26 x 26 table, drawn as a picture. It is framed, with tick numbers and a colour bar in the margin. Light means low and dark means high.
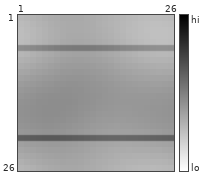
Odd lines: rows 6 and 21. Ninth with the lowest average: top right. Average level on the scale: 40%. Histogram: skewed, a long tail of high values.
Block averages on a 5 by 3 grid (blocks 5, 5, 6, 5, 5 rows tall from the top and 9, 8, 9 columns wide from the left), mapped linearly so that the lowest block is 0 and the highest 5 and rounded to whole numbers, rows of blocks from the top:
110
332
443
544
221
